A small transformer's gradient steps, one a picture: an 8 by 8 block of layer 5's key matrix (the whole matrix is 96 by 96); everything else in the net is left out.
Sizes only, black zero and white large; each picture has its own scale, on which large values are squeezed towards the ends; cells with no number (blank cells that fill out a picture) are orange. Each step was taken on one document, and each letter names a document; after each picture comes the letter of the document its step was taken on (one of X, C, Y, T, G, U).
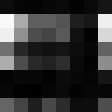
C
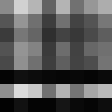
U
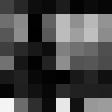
C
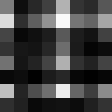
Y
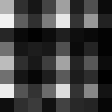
Y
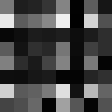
Y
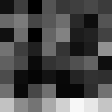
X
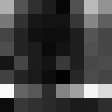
U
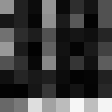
X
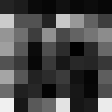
C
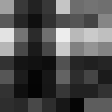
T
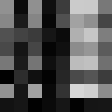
U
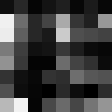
C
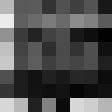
X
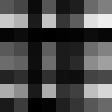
Y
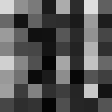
U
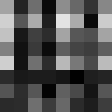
X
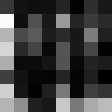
Y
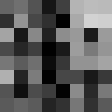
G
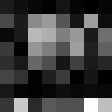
C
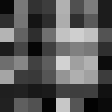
G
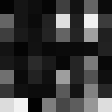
T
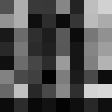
U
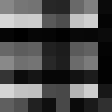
Y
